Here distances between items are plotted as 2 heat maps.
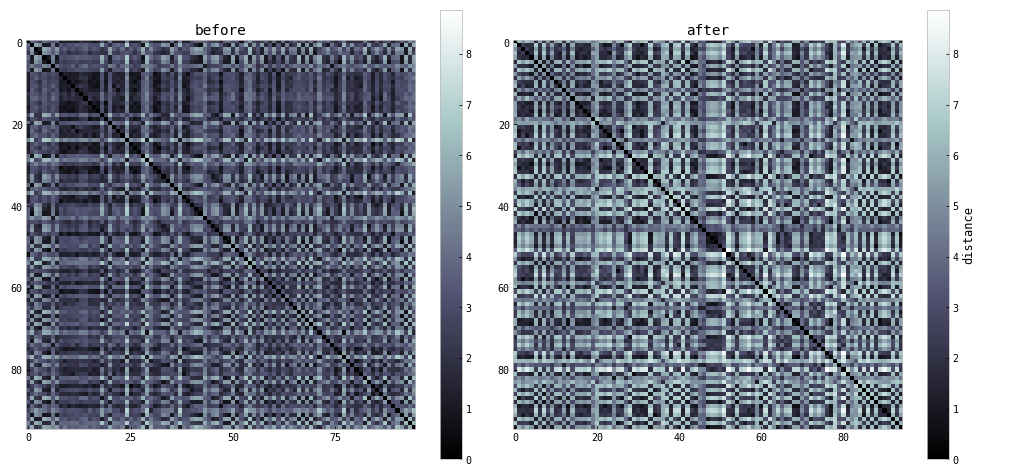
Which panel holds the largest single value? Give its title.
after
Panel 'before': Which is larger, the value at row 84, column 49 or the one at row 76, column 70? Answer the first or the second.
the second
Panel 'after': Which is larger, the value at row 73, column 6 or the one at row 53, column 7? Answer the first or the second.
the second
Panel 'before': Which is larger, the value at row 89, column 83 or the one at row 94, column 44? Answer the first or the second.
the second
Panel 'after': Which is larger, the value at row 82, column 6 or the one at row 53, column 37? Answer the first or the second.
the second
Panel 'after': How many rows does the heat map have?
95
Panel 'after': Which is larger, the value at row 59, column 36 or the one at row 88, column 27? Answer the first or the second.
the second
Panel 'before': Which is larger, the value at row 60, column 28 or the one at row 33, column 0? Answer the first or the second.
the second
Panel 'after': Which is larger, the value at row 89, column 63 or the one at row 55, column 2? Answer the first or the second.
the first
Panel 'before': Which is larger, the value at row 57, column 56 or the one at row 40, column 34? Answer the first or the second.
the second
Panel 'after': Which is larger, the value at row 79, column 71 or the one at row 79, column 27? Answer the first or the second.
the first
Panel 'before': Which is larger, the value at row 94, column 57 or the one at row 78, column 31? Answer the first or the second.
the first
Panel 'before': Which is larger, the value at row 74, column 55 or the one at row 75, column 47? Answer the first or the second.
the first
